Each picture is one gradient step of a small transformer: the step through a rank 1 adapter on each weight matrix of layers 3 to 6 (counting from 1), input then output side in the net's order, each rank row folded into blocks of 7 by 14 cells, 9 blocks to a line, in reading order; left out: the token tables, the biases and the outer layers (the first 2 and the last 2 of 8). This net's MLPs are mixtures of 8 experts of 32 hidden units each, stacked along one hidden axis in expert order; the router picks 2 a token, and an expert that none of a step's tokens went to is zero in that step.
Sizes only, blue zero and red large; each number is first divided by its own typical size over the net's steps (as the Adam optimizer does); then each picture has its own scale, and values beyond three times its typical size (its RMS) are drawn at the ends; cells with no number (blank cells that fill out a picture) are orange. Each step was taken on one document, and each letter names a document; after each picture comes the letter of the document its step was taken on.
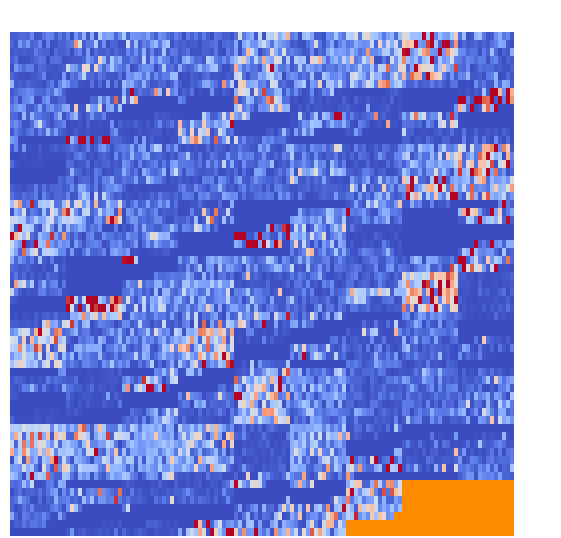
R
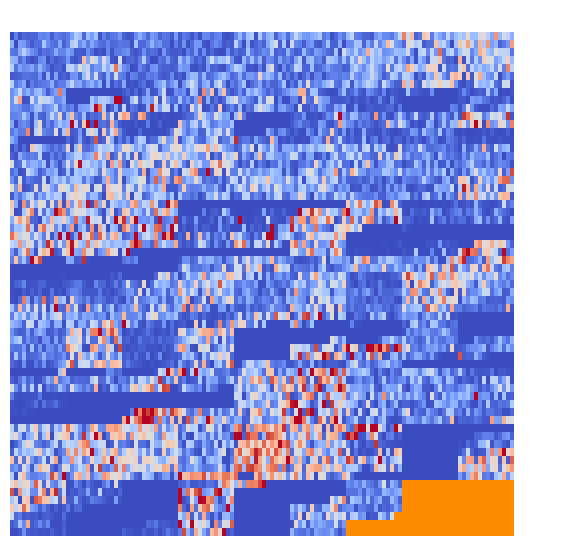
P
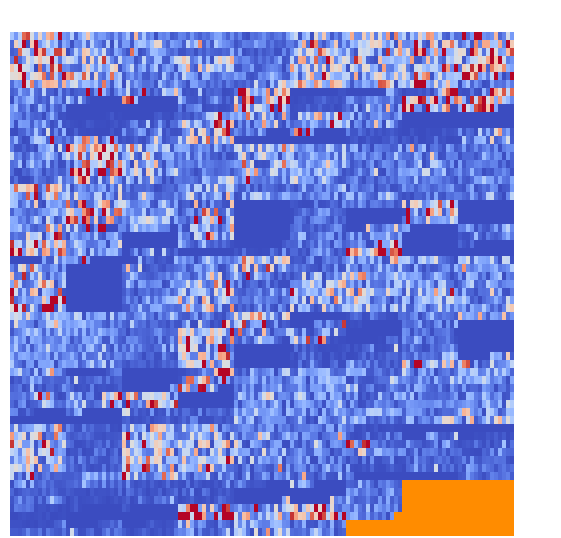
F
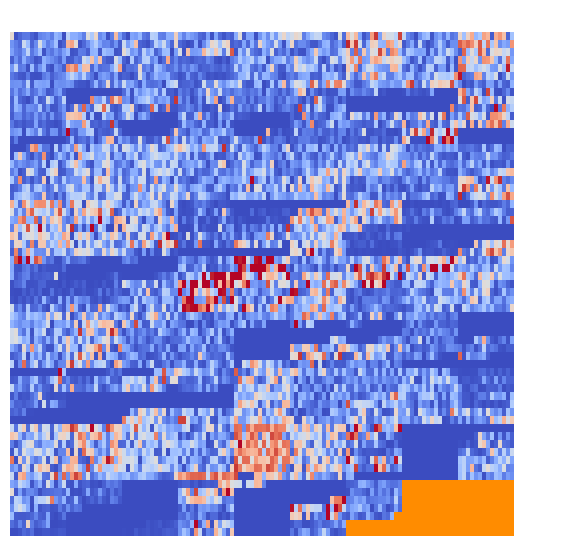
P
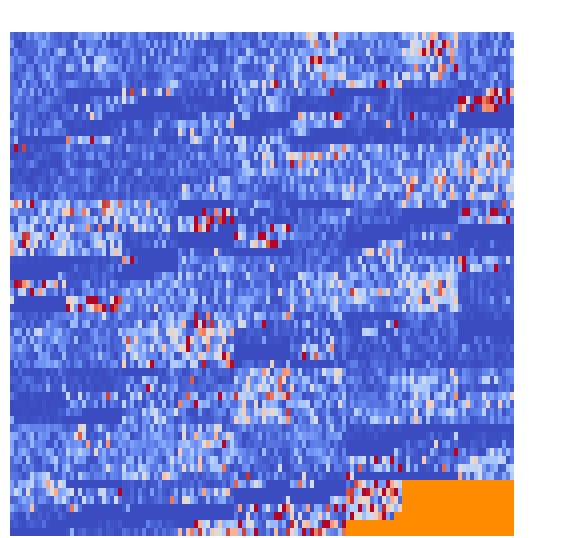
R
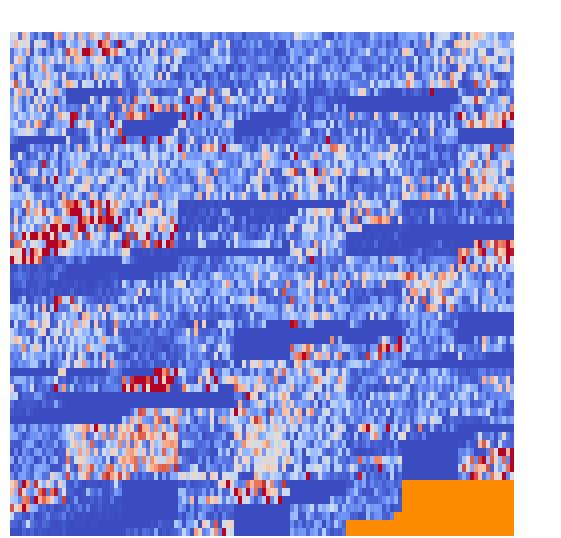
P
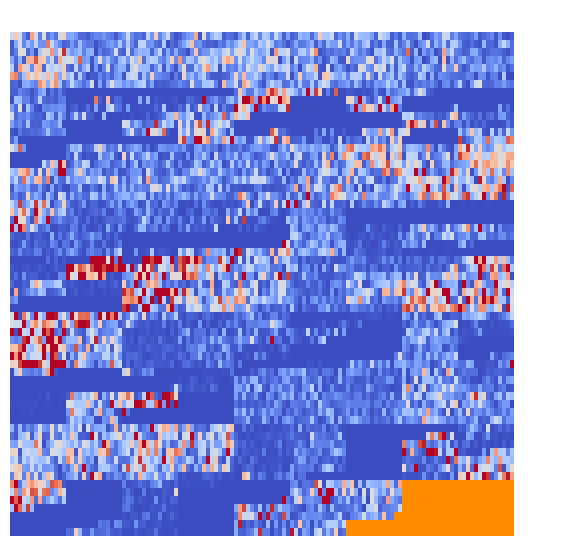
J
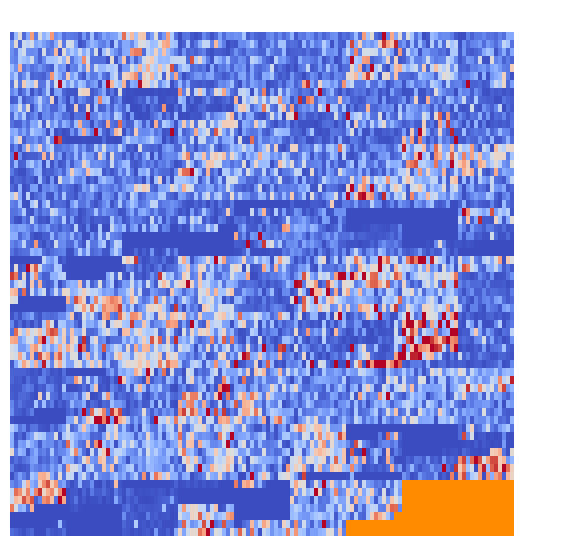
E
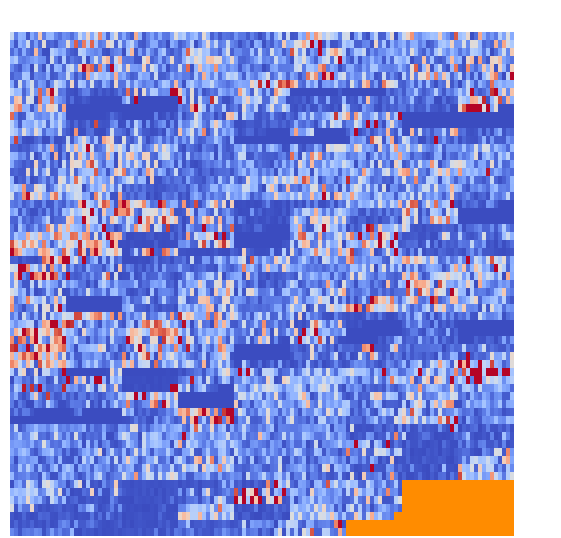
F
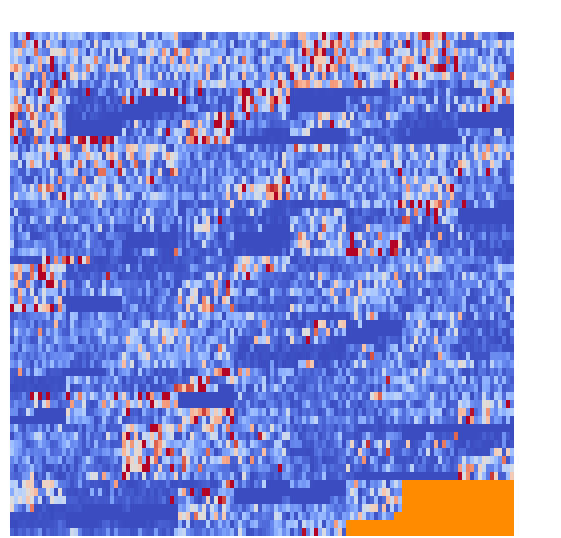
F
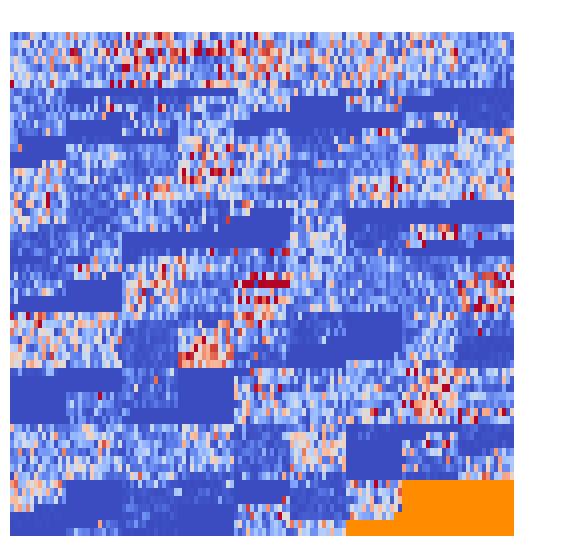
J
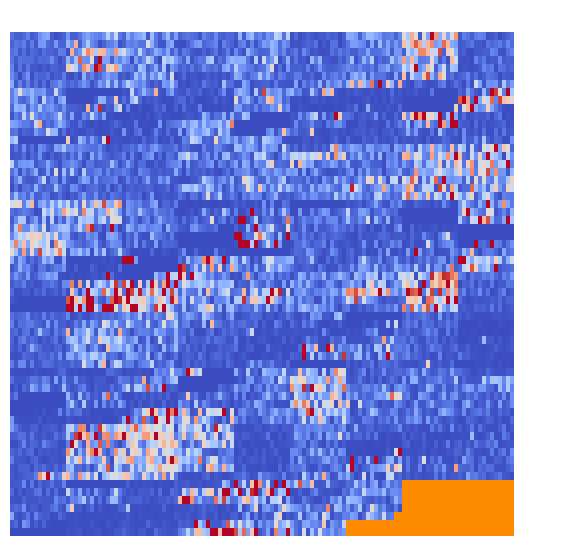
R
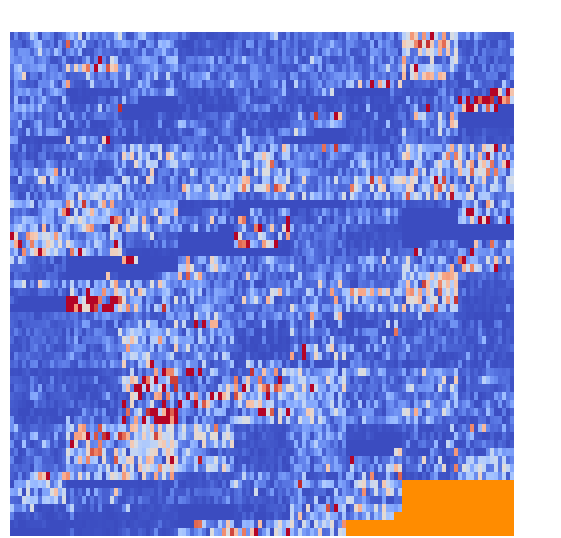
R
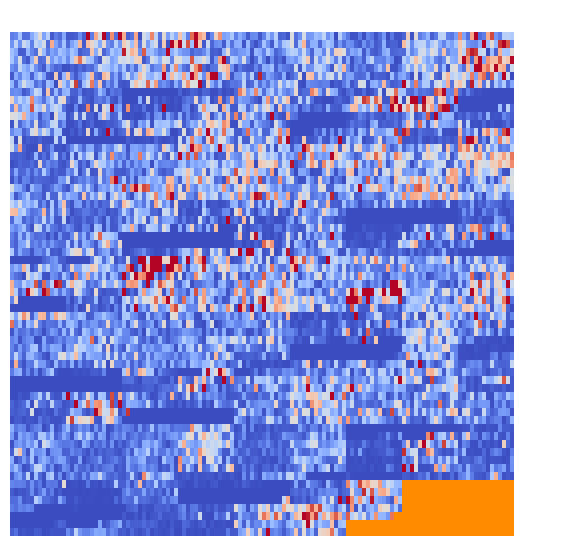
J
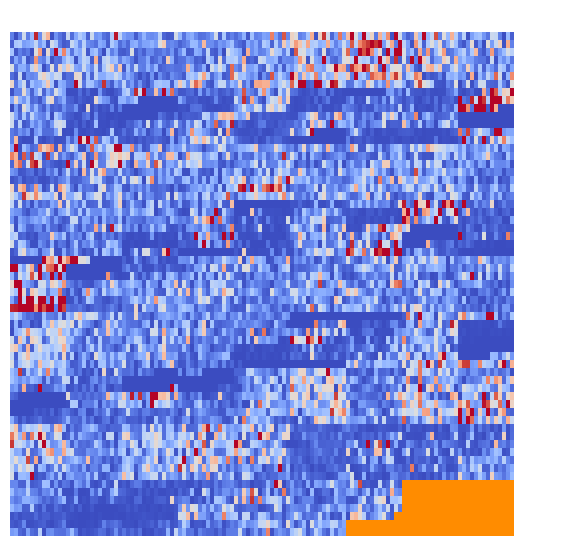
F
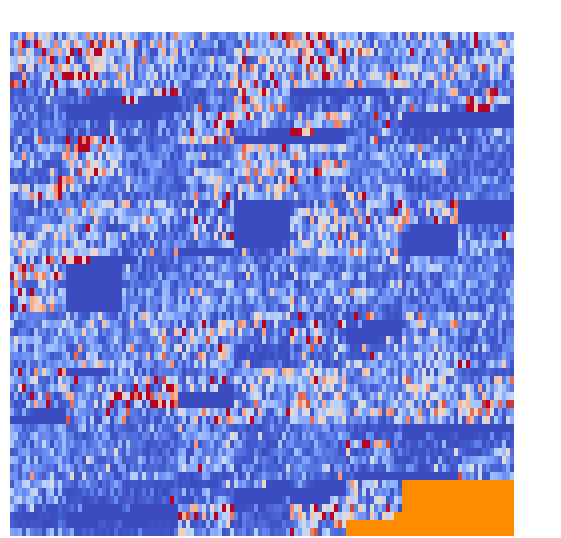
F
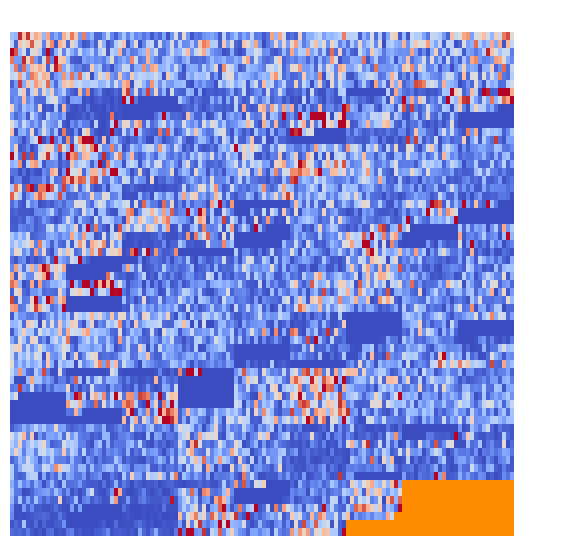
F
